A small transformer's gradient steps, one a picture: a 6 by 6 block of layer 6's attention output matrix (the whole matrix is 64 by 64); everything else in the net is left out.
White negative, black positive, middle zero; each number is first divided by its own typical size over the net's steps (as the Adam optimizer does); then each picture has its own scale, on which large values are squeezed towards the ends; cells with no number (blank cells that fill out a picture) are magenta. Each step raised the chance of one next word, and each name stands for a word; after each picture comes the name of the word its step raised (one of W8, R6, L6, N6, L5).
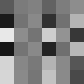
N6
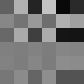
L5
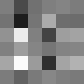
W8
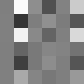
L5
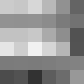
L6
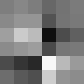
W8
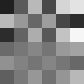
L5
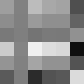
L6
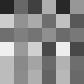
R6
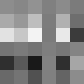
W8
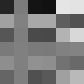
L5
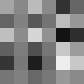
W8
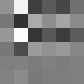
L5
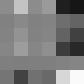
L6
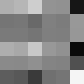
L6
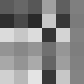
N6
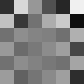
R6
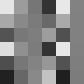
L6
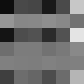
L5
